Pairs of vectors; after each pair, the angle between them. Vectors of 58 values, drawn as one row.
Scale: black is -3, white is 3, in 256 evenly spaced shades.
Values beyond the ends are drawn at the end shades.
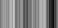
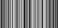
partly aligned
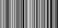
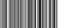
partly opposed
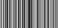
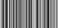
partly aligned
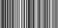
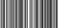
partly opposed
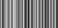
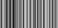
nearly opposite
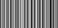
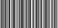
nearly opposite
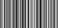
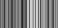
orthogonal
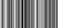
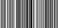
partly aligned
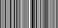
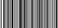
orthogonal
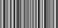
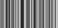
partly opposed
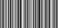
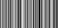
nearly parallel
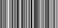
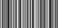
nearly opposite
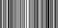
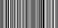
orthogonal
